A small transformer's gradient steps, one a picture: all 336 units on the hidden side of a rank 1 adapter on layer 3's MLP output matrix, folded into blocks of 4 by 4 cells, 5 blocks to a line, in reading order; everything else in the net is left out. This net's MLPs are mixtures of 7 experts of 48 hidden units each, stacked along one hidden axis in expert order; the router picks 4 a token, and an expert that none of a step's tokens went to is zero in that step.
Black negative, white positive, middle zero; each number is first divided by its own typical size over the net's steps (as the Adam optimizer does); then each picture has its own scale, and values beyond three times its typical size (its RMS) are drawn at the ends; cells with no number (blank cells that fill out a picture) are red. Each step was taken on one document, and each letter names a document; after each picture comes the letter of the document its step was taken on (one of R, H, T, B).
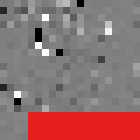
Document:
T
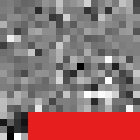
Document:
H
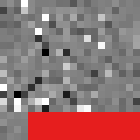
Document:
T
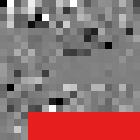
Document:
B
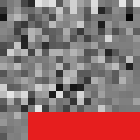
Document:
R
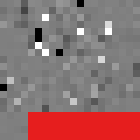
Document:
T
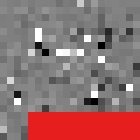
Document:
T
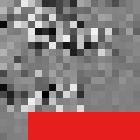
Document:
R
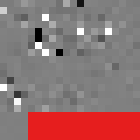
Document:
T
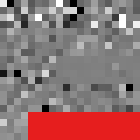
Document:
B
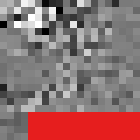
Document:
R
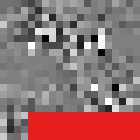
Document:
H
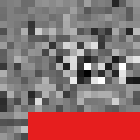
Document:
H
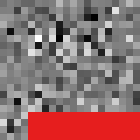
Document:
H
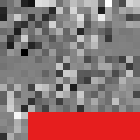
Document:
R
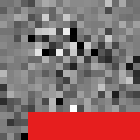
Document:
H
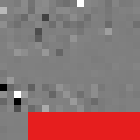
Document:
T
